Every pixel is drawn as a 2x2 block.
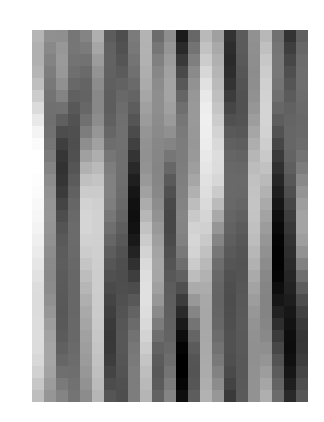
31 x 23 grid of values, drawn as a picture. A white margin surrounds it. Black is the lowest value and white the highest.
Average level on the scale: 50%. Stripes: upright, repeating 5 times. Histogram: bell-shaped. Grain: streaks running down. Ninth with the lowest average: bottom right.
